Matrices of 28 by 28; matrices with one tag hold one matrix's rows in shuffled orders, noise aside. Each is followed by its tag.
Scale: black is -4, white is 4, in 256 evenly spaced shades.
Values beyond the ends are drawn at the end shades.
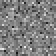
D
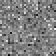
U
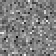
D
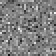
U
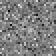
U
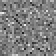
D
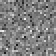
D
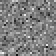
D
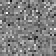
U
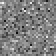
D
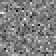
D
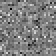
U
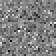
U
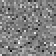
U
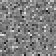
D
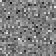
U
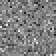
U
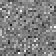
U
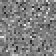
D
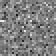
D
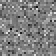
U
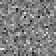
D
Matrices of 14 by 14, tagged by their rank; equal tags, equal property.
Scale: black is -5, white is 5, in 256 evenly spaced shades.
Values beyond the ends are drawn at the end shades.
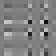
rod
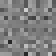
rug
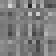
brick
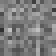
rug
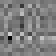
brick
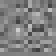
rug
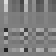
rod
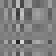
rod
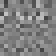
rug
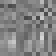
rug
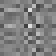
brick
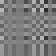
rod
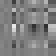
rod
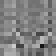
rug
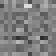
rug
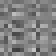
brick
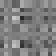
brick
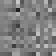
rug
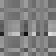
rod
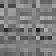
rug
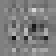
brick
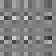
rod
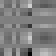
rod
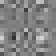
brick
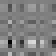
rod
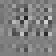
brick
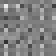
brick
